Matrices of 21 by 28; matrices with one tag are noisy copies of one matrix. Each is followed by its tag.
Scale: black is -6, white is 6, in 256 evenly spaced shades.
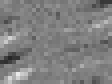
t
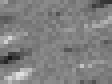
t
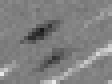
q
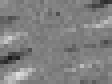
t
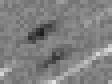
q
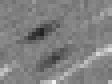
q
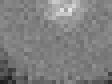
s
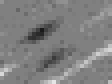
q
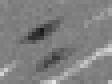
q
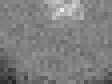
s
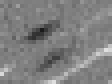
q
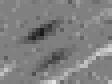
q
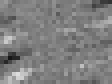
t
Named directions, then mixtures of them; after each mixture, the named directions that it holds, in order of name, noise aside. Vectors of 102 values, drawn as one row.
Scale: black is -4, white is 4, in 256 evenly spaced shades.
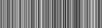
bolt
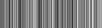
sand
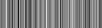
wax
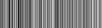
sand, wax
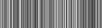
bolt, sand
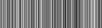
bolt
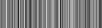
wax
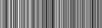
sand, wax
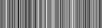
wax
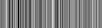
sand, wax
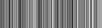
sand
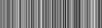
bolt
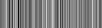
sand, wax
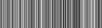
bolt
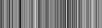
bolt, sand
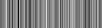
wax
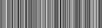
bolt, wax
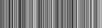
sand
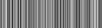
bolt, wax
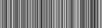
bolt, wax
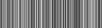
bolt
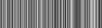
bolt, wax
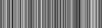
bolt, wax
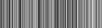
bolt, sand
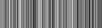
sand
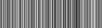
bolt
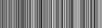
bolt, sand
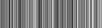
sand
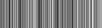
sand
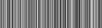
bolt, wax
